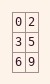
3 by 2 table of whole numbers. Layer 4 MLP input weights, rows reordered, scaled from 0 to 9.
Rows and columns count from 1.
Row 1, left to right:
0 2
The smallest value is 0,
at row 1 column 1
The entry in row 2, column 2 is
5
